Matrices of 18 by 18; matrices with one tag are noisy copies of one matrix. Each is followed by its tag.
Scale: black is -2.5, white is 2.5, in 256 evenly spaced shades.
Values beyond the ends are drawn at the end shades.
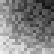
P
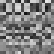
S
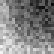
P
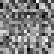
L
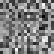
L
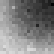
P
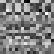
S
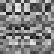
S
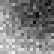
P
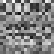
S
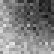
P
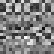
S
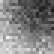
P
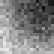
P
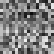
L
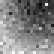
P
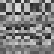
S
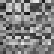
S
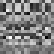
S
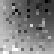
P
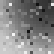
P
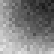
P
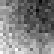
P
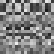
S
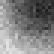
P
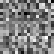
L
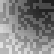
P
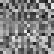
L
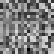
L
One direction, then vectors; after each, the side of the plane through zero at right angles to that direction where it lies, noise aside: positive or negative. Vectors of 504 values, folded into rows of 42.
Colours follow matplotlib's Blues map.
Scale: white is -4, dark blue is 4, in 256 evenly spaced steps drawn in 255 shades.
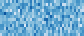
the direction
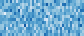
negative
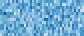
positive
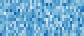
negative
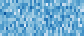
positive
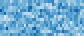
positive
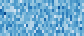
positive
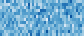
negative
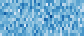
positive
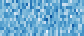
positive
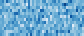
negative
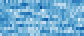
positive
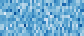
negative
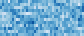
negative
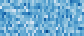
positive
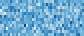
negative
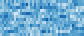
positive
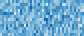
positive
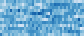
negative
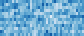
negative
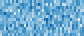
positive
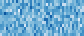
positive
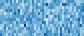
negative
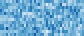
positive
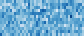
negative
